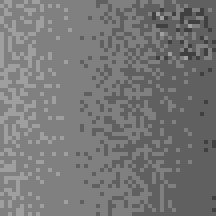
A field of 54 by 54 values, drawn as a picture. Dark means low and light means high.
Odd patch: rougher, in the top right. Roughest part: top right. Grain: fine. Slope: up to the left.
